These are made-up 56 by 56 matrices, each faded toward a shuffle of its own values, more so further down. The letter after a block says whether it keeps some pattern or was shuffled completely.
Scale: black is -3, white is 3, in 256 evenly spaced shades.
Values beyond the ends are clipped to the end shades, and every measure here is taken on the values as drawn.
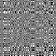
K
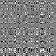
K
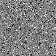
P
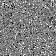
P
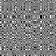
K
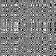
K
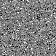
P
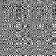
K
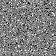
P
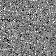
P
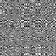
K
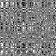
K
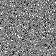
P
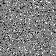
P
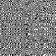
K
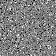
P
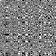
K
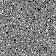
P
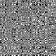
K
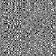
K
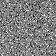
P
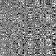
K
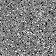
P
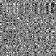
K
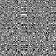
K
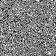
P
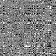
K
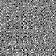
K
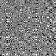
K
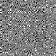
K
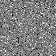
P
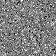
P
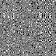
K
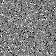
P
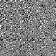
K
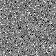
P
